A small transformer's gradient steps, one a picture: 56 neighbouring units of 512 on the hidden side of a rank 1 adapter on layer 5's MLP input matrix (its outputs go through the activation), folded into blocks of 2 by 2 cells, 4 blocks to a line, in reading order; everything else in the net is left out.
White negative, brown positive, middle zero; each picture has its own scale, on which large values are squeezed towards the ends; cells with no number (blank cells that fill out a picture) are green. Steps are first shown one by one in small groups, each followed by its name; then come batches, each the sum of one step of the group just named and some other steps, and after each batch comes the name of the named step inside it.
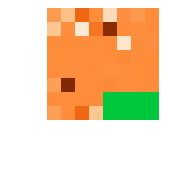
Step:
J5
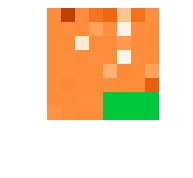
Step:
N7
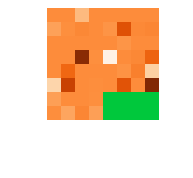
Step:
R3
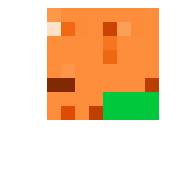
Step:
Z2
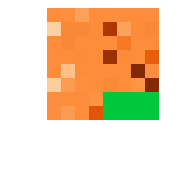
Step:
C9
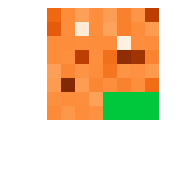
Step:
R3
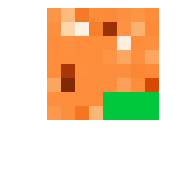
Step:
J5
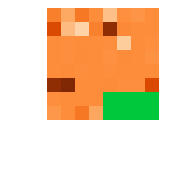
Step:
J5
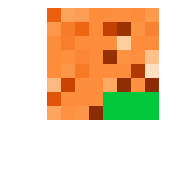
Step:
C9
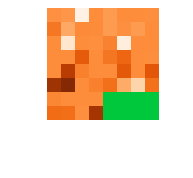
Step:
Z2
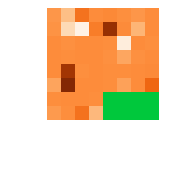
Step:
J5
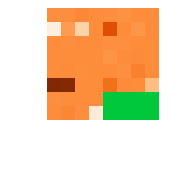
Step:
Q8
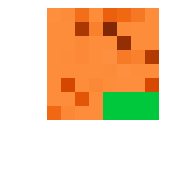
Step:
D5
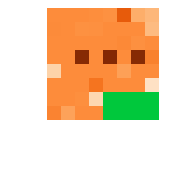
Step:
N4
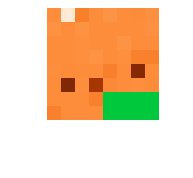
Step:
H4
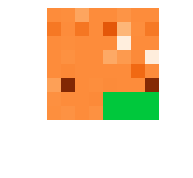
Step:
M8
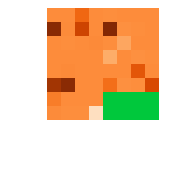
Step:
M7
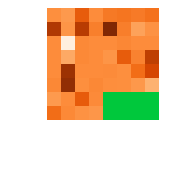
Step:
D5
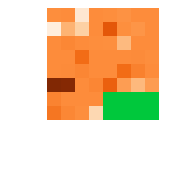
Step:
Q8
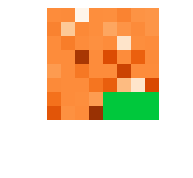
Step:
N4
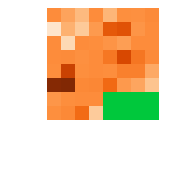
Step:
Q8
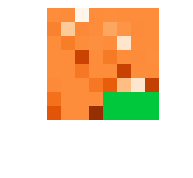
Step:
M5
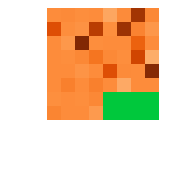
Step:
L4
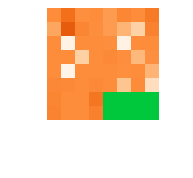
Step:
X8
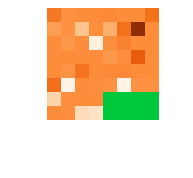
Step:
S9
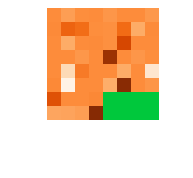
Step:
X8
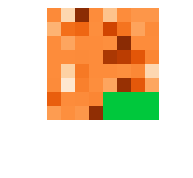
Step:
X8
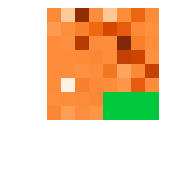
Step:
L4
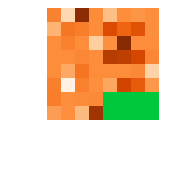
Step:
S9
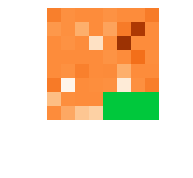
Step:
S9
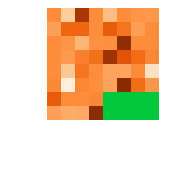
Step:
X8
